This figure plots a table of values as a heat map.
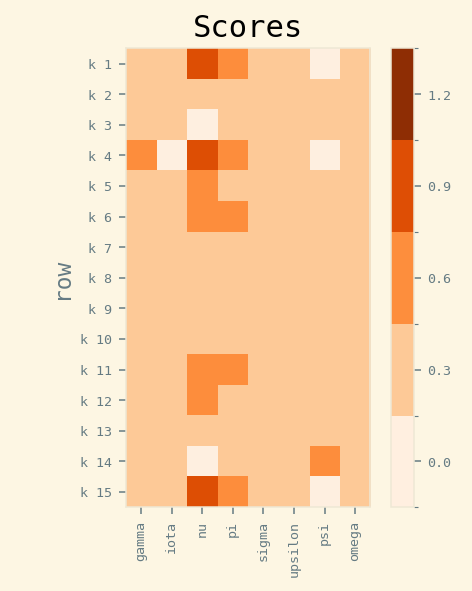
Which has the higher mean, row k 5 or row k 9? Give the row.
k 5
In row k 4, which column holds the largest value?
nu
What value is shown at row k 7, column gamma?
0.3
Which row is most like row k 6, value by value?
k 11
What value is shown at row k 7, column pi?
0.3
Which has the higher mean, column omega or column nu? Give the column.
nu
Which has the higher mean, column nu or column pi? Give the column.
nu
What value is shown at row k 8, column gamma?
0.3
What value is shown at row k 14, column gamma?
0.3
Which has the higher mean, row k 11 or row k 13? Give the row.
k 11
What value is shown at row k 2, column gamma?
0.3
